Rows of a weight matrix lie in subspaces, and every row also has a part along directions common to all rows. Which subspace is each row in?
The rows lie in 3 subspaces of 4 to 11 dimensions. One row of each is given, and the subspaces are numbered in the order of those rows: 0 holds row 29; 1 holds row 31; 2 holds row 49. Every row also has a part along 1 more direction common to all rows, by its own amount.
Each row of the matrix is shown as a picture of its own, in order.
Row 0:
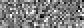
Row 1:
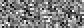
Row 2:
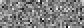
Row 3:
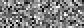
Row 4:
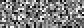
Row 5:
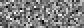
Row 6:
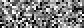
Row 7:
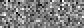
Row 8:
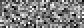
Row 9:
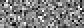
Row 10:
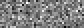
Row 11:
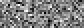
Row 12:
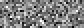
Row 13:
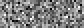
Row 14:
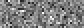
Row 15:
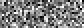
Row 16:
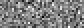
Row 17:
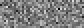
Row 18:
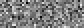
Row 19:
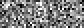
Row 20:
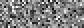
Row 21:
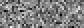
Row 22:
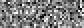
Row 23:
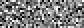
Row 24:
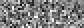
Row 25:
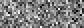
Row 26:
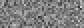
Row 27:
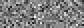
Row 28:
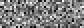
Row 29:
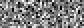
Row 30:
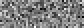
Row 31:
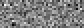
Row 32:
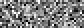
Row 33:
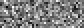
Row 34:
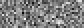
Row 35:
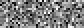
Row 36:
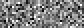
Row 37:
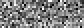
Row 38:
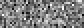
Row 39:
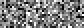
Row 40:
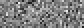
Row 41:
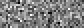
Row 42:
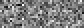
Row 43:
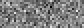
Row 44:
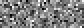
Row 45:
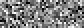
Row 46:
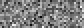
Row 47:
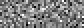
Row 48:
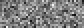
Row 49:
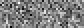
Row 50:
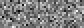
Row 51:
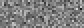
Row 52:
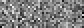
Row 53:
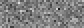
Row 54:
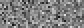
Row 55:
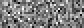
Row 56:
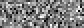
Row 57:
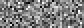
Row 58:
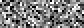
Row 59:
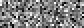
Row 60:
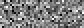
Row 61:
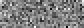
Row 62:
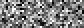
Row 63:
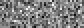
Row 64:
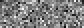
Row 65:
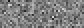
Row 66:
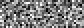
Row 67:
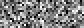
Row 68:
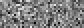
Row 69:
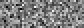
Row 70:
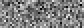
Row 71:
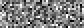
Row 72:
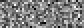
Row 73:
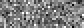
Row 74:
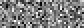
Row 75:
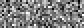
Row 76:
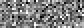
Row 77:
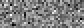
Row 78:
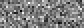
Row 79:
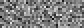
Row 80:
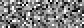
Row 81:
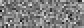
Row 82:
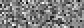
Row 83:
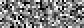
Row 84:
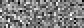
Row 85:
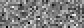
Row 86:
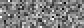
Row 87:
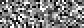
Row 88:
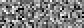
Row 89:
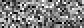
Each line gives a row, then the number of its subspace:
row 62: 2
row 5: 2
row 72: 2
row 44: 1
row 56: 1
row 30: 0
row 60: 2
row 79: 2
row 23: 2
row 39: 1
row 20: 1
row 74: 0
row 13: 0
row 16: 0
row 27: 0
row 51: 1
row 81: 2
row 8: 0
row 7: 2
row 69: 2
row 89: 1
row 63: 0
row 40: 0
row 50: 2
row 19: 0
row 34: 1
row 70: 0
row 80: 1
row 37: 1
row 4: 1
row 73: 1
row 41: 2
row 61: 0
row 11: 2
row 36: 0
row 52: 2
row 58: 1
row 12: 2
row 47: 0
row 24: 2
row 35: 2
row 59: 2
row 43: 1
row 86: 2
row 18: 1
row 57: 0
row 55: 2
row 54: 1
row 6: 2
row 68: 2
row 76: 1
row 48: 0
